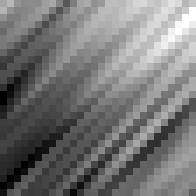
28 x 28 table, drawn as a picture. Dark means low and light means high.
The top right is the ninth with the highest average. There is an overall slope up to the top right. There are no lone odd cells. Streaks slant up to the right.
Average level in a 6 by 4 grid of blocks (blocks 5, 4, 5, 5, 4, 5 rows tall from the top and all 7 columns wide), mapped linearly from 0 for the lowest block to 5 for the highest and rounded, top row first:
3 3 4 5 | 1 3 4 5 | 1 2 3 3 | 1 1 2 2 | 0 1 2 2 | 0 1 1 3
